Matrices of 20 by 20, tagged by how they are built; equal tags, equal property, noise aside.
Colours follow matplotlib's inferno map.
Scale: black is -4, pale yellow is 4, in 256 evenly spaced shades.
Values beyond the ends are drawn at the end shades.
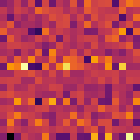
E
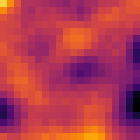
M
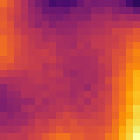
M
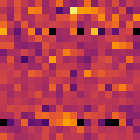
E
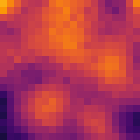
M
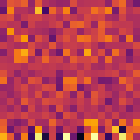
E
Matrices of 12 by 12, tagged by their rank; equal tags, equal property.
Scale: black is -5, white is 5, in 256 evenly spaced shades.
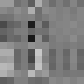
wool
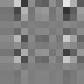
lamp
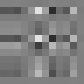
lamp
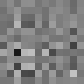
wool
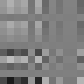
lamp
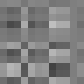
lamp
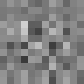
wool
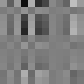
lamp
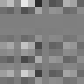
lamp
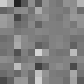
wool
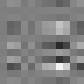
lamp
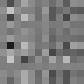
wool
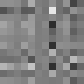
wool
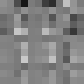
wool
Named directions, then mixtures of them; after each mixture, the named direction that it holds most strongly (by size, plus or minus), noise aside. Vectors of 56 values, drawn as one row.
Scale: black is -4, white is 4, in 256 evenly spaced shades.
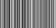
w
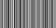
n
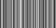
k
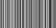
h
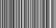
h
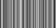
k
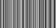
k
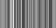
h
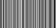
k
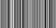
h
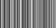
w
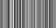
n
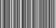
w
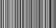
h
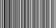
h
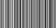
h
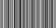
n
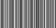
k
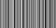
n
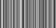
k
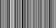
w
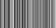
w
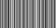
n
